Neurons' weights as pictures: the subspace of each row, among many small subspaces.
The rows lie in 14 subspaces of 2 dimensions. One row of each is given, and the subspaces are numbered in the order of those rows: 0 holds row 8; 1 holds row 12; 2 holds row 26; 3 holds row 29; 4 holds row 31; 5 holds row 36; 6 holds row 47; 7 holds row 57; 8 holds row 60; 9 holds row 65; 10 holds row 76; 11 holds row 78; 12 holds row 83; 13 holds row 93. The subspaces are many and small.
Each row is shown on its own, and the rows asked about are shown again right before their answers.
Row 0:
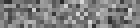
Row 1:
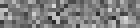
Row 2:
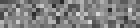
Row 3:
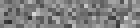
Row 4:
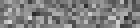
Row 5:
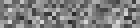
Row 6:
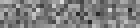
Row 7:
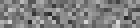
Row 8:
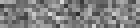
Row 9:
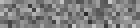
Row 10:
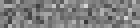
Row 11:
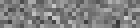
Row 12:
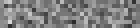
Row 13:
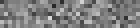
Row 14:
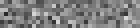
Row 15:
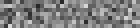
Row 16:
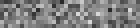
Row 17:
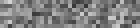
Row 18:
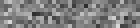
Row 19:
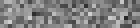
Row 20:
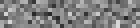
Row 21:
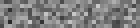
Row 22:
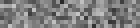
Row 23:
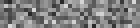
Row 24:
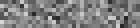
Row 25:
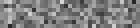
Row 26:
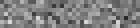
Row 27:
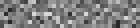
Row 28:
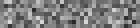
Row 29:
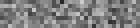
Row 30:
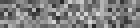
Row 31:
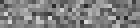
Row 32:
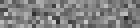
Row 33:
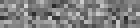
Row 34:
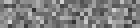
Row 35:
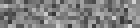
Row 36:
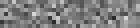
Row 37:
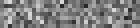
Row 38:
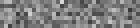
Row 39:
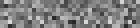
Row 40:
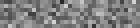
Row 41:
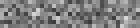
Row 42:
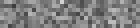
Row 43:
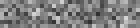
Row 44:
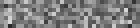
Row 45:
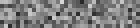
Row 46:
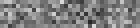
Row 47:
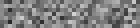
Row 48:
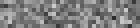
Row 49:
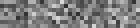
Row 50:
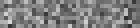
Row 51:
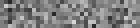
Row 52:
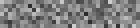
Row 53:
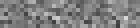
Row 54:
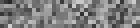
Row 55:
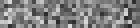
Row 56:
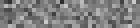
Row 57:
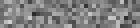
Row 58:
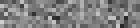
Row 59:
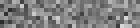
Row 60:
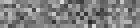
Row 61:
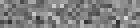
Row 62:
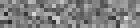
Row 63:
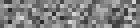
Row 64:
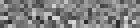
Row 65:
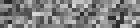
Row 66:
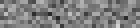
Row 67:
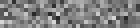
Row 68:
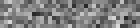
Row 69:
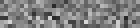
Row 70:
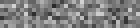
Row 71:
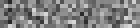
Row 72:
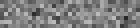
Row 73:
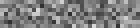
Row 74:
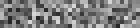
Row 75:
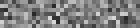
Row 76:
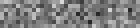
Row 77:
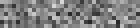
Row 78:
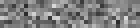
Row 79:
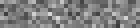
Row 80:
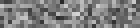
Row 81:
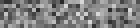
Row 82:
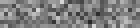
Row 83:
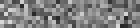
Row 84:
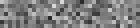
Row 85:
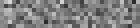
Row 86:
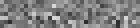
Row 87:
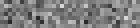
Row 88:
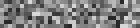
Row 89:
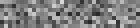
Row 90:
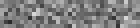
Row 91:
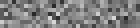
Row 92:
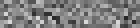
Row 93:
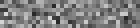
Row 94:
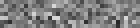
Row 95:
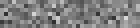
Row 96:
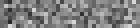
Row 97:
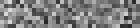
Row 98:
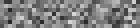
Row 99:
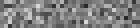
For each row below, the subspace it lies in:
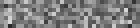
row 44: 5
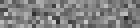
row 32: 13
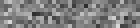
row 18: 9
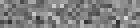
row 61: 2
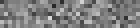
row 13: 4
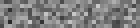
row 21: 0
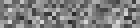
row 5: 6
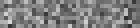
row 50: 5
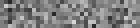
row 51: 8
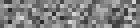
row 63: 6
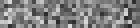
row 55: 5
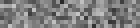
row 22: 3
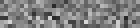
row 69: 11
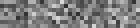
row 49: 6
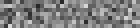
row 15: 4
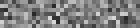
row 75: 13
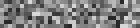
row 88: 7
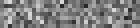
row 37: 2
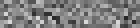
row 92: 3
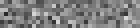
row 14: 13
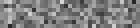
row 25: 1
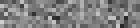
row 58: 12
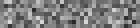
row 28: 3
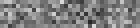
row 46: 8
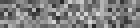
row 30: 8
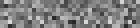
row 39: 11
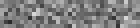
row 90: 7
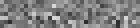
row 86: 11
